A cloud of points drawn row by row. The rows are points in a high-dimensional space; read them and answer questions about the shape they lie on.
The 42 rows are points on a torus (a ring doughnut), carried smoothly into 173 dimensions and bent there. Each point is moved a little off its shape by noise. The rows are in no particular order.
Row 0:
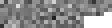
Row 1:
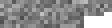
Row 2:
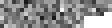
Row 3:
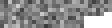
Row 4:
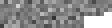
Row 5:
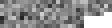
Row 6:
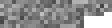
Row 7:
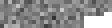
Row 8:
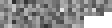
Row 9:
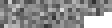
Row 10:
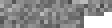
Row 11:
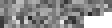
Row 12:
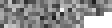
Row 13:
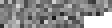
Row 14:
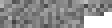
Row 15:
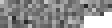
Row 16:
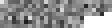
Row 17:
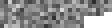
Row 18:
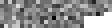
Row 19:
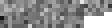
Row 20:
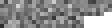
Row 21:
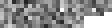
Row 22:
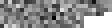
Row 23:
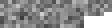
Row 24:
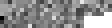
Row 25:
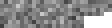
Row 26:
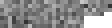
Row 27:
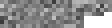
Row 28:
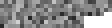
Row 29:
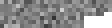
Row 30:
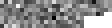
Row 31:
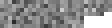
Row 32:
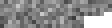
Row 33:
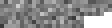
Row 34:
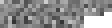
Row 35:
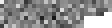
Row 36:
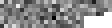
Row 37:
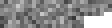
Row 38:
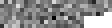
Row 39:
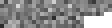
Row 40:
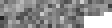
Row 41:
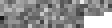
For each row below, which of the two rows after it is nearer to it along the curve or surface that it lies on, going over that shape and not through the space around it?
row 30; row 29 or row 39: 39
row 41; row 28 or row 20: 20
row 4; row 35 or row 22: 35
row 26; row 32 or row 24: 24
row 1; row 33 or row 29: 33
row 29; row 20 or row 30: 20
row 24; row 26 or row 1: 26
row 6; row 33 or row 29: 33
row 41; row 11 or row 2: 11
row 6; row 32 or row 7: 32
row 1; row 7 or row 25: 25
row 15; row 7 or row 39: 7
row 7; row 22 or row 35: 35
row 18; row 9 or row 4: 9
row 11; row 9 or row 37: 37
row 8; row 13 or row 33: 33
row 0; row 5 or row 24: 5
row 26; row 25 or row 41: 41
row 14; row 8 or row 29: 8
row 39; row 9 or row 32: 32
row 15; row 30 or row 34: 34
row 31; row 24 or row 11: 24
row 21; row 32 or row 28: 32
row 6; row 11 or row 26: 26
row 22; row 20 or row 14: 20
